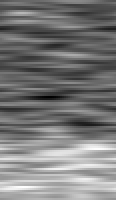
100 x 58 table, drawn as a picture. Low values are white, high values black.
The grain runs across in streaks. Overall the values sit about 50% of the way up the scale. The top part is higher, up to a seam about 70% of the way down.
